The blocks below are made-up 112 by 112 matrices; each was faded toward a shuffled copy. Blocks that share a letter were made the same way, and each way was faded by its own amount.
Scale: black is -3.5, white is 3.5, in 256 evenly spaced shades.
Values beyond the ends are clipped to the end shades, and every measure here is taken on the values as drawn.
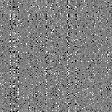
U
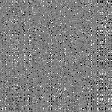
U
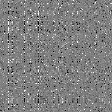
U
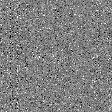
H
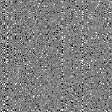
U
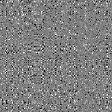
U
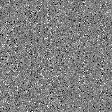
H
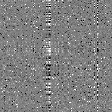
U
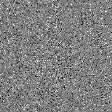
H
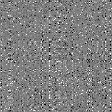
U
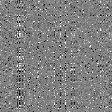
U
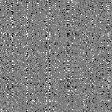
U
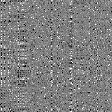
U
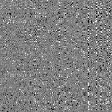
U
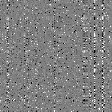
U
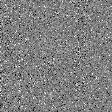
H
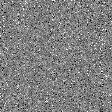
H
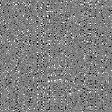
U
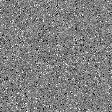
H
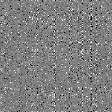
U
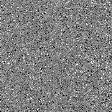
H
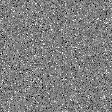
H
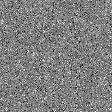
H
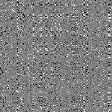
U
